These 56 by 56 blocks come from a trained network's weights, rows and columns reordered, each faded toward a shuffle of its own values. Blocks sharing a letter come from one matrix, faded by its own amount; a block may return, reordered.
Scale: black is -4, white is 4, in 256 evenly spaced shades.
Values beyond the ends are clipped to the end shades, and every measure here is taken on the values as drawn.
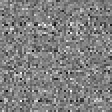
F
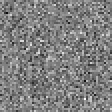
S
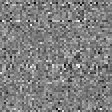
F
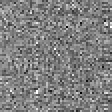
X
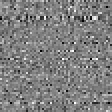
F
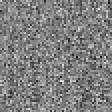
S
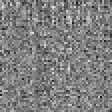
X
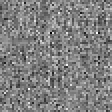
X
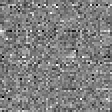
F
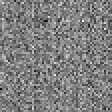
X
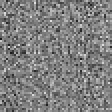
X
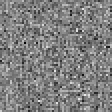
S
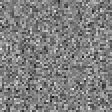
S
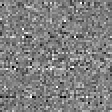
F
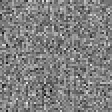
S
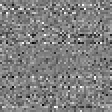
F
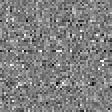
F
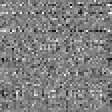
F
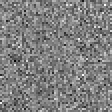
S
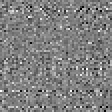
F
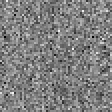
S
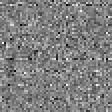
F
